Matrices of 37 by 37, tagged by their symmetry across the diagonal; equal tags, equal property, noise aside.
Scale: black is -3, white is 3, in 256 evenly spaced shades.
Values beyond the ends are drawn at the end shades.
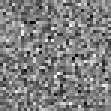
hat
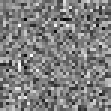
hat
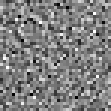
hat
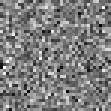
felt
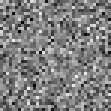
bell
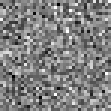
felt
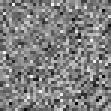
bell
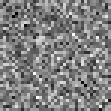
bell
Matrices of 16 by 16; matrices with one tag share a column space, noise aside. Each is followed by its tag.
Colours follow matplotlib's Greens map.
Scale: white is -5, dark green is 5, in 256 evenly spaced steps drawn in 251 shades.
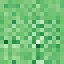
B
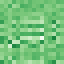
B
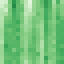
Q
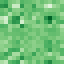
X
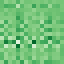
B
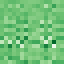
B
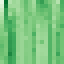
Q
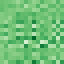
B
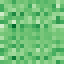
X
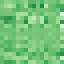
X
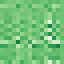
B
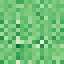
B
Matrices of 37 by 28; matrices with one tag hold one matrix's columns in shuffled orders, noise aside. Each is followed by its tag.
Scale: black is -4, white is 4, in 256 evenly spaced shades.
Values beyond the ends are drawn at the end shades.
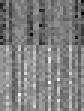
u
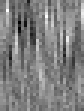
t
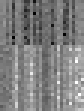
u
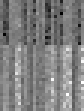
u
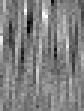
t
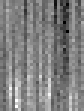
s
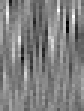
t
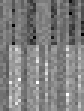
u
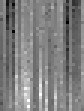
s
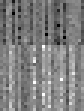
u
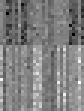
u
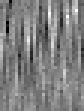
t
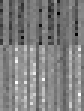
u
